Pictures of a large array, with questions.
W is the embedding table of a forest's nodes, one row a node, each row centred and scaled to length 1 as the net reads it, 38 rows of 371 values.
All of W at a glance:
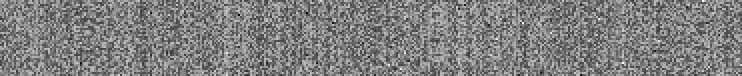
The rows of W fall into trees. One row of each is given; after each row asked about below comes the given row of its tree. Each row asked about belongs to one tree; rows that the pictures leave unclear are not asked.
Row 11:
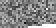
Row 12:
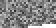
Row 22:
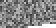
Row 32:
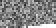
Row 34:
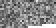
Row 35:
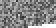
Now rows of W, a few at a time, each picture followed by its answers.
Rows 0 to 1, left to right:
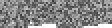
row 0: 35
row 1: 11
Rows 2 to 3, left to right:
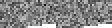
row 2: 34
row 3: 22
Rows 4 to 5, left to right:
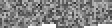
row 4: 12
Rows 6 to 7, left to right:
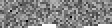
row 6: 11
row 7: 11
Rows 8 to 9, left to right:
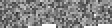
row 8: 34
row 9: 22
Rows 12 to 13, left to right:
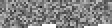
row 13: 32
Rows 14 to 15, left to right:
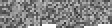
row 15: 32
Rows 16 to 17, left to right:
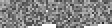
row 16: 11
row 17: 32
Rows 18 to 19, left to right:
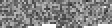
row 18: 22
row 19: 34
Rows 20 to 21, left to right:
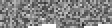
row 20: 35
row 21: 12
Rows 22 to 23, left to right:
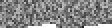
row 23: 12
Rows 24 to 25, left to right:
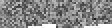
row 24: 11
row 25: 22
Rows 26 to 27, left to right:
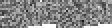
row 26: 22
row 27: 11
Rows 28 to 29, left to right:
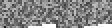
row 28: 12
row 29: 22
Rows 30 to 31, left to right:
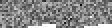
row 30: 22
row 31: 32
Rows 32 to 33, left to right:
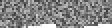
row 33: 12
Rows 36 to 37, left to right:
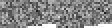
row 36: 11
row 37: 35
